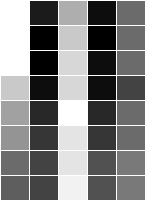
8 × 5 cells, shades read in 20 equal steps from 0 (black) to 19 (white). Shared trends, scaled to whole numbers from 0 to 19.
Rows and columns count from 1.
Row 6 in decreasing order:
17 11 8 4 4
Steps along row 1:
down up down up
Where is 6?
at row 7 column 4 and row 8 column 4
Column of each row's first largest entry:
1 1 1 3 3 3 3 3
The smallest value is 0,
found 3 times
